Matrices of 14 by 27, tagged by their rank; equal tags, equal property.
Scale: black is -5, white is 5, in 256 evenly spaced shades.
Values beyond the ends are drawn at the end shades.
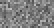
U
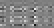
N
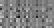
N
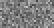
U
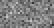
U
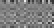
N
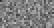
U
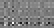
N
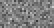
U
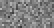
U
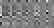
N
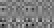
N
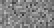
U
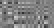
N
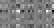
N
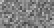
U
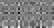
N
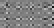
N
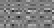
N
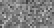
U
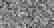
U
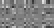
N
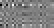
N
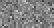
U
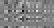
N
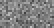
U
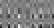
N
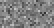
U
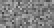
U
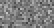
U
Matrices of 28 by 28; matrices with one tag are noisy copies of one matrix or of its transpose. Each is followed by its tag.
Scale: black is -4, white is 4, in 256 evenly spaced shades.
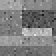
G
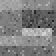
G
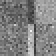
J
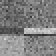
J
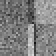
J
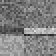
J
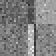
J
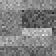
G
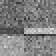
J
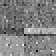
J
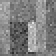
G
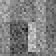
G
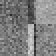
J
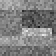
G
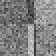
J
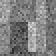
G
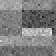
G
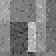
G
